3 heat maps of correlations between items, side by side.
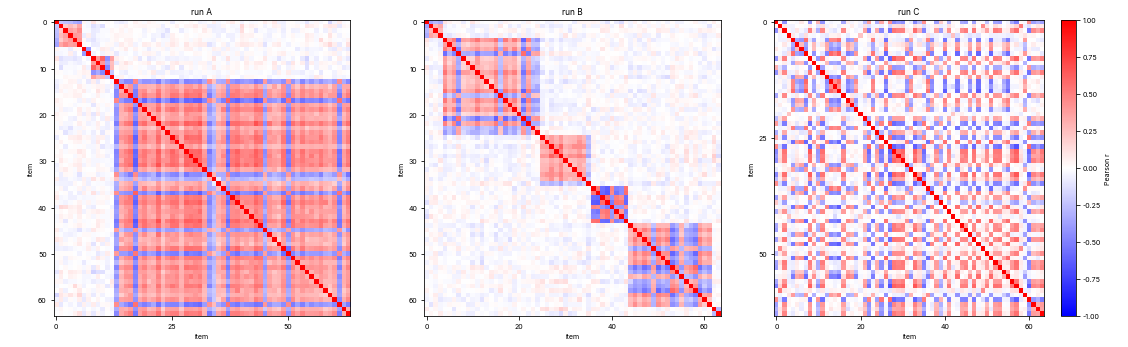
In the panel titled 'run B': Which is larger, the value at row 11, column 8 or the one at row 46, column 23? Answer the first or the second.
the first
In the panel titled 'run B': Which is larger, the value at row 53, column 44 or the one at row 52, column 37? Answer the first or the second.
the second
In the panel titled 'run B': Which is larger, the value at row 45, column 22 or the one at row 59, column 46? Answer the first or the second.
the second
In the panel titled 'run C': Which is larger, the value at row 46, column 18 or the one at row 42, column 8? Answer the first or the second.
the first
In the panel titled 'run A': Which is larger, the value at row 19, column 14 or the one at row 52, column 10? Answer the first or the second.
the first
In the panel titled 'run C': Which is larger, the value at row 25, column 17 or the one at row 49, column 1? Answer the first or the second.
the second
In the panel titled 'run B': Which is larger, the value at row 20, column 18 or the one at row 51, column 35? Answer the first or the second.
the first
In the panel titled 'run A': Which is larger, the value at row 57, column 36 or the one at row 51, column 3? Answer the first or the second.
the first
